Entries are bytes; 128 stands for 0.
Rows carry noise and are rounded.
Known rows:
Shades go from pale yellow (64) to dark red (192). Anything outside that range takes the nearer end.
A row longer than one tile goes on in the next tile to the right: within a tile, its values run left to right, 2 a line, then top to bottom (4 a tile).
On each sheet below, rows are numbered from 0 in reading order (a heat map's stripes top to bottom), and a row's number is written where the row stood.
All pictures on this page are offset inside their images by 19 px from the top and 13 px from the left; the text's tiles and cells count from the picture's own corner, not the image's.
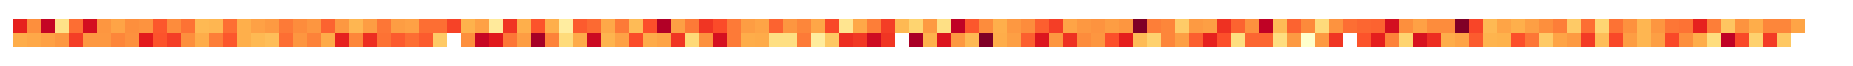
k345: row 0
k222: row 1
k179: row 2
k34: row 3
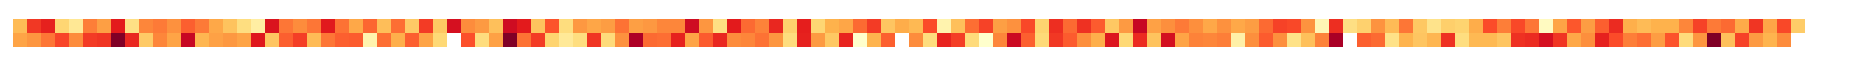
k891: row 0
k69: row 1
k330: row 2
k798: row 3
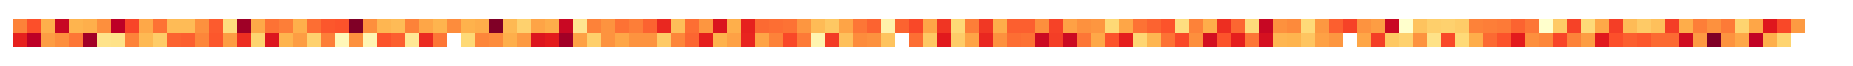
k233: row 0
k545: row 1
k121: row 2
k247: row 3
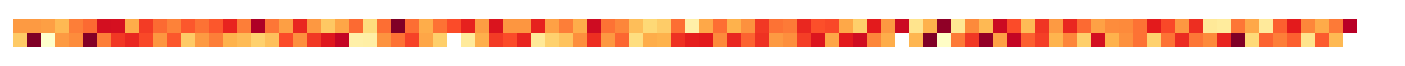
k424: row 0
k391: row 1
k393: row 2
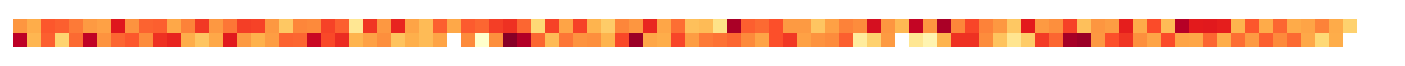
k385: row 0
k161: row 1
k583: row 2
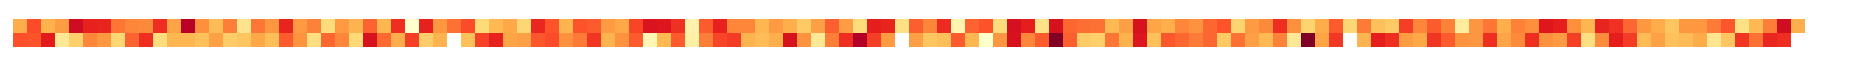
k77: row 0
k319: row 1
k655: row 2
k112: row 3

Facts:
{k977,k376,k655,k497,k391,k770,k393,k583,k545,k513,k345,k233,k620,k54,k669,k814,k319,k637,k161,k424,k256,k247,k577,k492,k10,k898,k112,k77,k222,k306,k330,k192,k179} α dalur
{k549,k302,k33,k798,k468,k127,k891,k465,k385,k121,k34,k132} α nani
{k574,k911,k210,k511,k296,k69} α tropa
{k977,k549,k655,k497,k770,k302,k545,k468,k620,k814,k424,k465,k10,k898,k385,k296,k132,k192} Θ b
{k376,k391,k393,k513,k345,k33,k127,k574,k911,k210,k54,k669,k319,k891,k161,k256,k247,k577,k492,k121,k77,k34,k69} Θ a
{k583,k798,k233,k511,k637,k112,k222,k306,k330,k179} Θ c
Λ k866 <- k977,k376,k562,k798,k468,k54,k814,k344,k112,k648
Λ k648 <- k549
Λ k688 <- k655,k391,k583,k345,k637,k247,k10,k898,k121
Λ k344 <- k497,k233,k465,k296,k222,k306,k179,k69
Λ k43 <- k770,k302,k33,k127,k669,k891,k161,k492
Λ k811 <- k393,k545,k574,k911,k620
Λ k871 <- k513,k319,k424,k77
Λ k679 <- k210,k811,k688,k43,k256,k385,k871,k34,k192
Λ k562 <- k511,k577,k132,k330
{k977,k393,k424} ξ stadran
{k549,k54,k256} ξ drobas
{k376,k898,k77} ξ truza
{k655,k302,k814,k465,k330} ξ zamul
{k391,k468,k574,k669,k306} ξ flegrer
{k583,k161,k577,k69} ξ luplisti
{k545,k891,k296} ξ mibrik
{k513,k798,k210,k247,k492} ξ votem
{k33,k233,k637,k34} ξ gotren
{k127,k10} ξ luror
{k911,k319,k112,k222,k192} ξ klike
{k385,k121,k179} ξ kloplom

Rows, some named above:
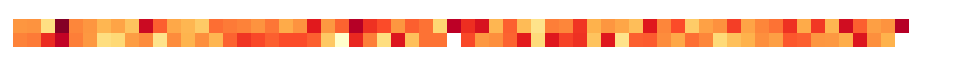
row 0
k306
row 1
k43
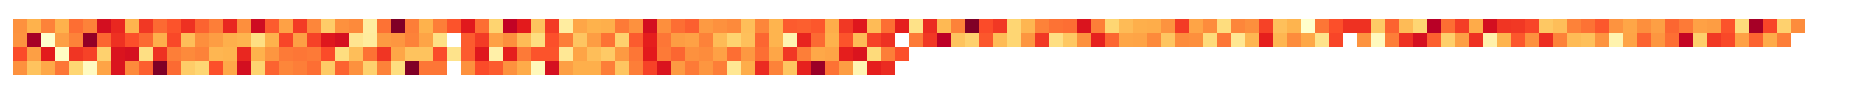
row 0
k424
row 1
k866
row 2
k376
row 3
k256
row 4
k655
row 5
k562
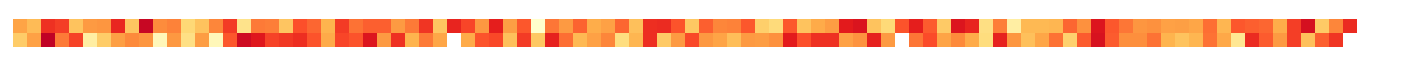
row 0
k574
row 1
k811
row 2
k866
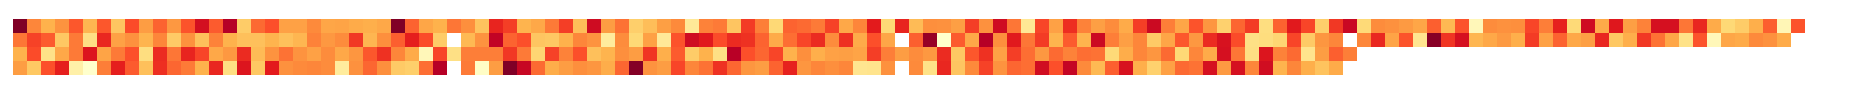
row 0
k871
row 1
k574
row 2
k977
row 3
k296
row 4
k330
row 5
k161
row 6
k121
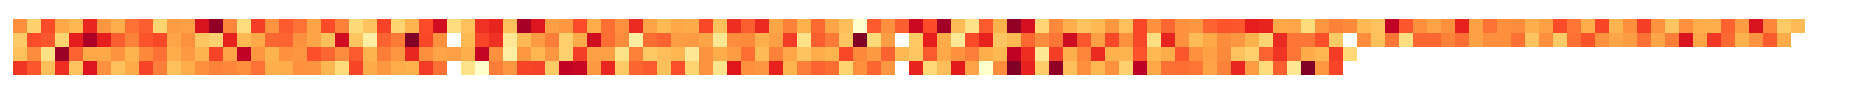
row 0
k192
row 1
k898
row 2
k637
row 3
k620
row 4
k497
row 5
k127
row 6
k302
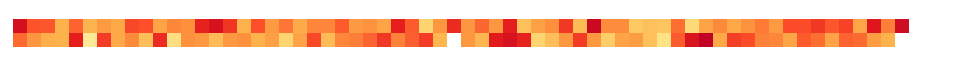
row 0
k679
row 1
k669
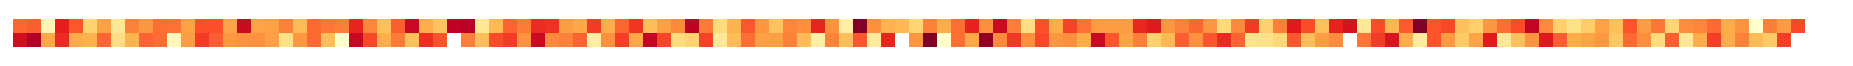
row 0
k344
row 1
k549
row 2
k977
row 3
k376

